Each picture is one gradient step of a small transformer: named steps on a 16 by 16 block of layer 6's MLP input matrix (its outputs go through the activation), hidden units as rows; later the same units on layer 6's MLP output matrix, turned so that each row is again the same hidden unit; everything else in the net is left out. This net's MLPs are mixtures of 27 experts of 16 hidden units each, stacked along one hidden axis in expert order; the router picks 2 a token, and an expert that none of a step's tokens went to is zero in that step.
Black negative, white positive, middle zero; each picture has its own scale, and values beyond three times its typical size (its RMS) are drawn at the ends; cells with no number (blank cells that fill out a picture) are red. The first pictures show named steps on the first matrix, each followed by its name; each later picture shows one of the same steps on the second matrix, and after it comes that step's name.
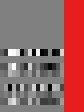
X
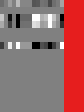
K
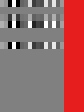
K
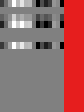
K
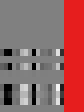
X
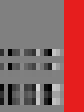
X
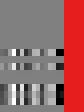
X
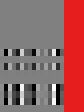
X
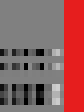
X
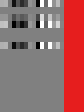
K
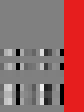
X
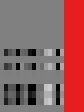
X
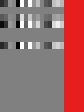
K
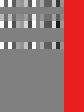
K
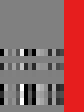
X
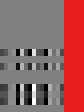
X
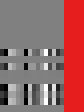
X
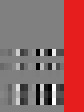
X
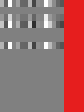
K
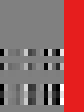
X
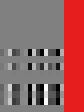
X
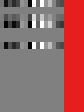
K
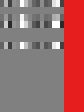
K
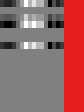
K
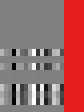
X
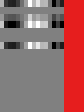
K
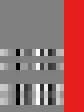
X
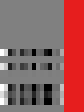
X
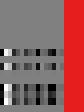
X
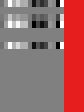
K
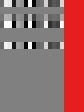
K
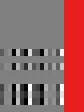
X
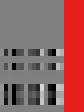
X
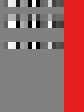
K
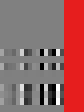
X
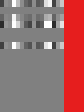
K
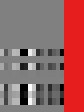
X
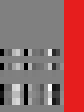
X
